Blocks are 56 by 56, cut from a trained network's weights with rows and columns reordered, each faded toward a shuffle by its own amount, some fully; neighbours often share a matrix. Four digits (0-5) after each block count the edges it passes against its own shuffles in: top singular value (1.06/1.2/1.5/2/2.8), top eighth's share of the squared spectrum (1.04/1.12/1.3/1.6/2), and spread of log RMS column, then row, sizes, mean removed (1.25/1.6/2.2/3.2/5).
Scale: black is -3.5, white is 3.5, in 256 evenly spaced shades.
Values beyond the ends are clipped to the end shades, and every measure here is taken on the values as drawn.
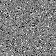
1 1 0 1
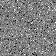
0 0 0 0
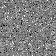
1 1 0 0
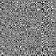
4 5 3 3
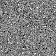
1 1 0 0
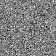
2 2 0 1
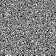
2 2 0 1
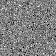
1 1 0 0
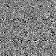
3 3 1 2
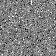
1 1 0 0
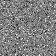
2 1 0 0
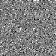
3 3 0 2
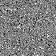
1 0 0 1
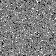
0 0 0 0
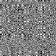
4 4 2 3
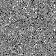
0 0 0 0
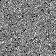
0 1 0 0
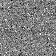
0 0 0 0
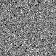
0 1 0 0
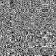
3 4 1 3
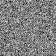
1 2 0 0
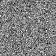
1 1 0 0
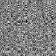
4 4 2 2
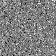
1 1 0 0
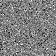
1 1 0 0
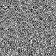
3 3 1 1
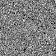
1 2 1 0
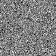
0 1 0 0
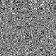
3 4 2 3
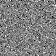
2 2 0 1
